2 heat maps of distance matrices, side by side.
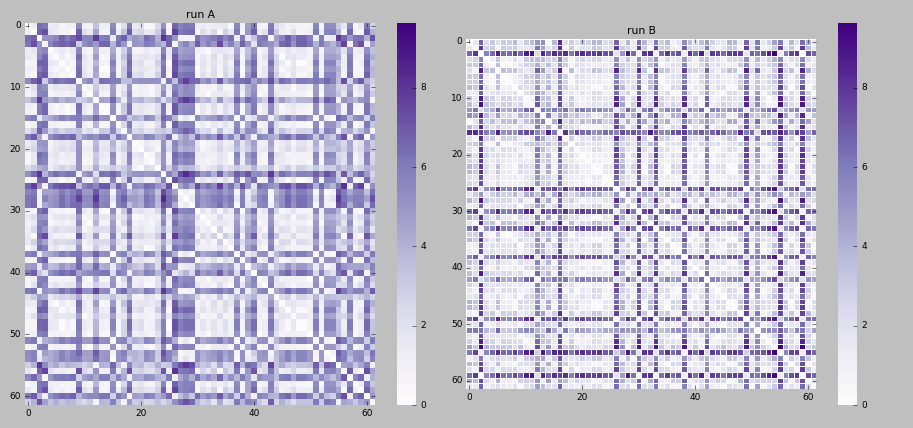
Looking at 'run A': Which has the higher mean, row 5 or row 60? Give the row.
60
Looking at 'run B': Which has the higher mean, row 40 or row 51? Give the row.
51
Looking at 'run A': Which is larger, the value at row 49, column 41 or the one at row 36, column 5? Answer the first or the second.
the second
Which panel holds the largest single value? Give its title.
run B
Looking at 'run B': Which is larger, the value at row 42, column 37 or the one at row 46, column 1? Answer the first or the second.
the first
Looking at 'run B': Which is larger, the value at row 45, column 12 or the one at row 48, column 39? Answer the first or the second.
the first
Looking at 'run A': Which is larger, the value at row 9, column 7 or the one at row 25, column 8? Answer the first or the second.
the first
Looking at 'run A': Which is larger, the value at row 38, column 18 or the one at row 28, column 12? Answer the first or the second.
the second
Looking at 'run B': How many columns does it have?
62
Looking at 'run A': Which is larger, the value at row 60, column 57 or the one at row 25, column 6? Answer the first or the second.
the first
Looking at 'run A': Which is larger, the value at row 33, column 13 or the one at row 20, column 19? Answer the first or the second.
the first
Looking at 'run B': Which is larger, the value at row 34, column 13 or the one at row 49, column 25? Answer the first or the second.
the second
